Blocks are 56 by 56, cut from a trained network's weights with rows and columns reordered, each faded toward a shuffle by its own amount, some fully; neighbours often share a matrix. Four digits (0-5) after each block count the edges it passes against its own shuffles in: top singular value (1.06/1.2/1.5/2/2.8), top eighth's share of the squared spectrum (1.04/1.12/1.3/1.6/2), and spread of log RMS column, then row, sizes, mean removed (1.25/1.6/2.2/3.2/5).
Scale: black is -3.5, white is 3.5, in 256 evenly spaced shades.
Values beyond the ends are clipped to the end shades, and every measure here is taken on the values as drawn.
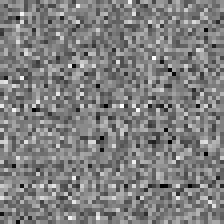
3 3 0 1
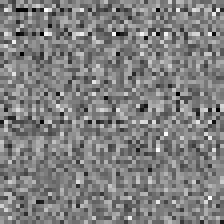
4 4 0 2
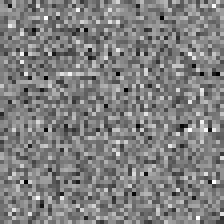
3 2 0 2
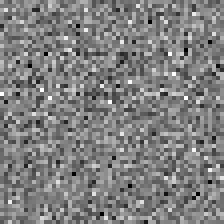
2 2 0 1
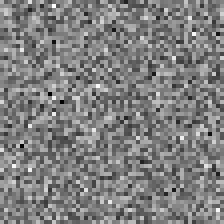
0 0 0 0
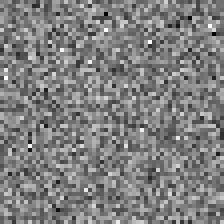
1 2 0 0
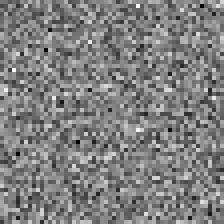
2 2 0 0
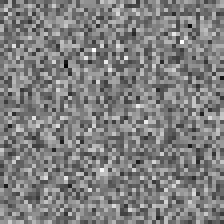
0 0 0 0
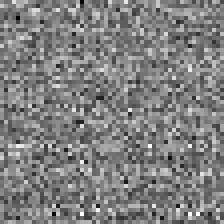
3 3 1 1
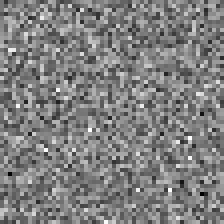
1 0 0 0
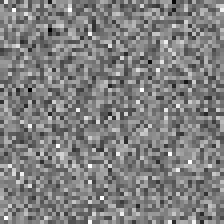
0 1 0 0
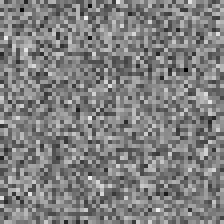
0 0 0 0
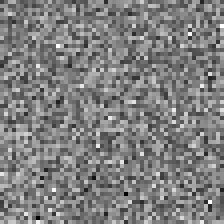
0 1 0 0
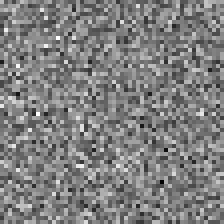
1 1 0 0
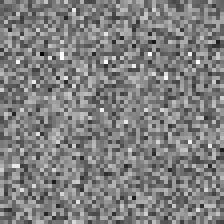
1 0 0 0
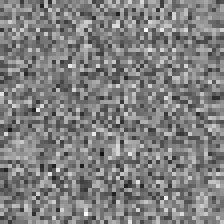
3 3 0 0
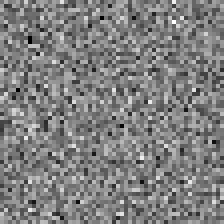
3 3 0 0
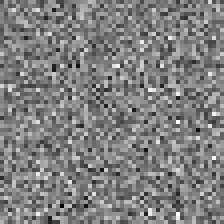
3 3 1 0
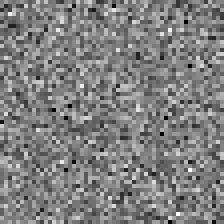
1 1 0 0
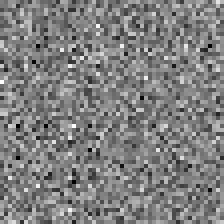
3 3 1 1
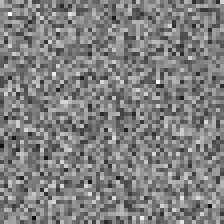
0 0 0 0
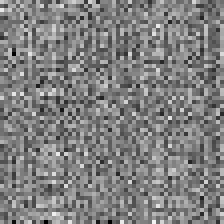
4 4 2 1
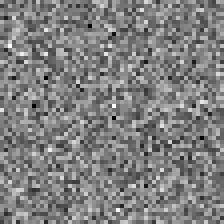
1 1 0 0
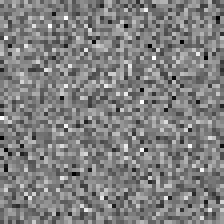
0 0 0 0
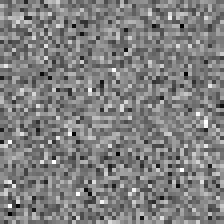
2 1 0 0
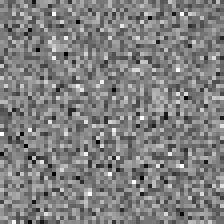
1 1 0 0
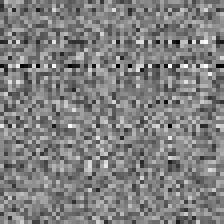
4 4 0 3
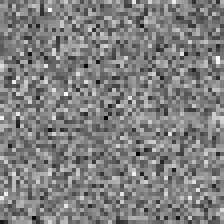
2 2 0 0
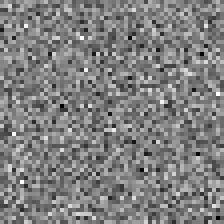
1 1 0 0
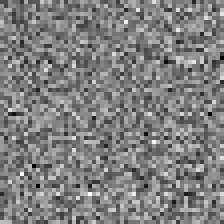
3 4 1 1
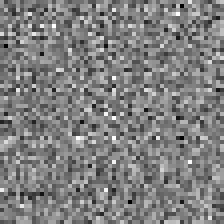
3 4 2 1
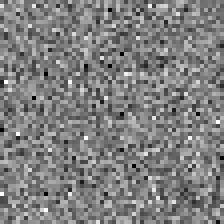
0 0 0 0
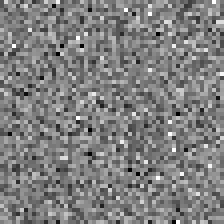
1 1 0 0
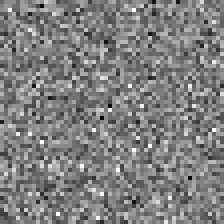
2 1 0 0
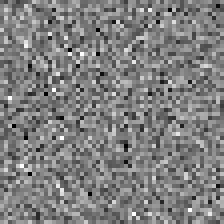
2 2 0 0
